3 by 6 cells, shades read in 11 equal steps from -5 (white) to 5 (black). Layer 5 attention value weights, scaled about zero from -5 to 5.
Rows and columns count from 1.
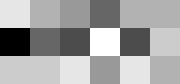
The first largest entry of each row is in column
4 1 4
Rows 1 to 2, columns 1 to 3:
-4 -2 -1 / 5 1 2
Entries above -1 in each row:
1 4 0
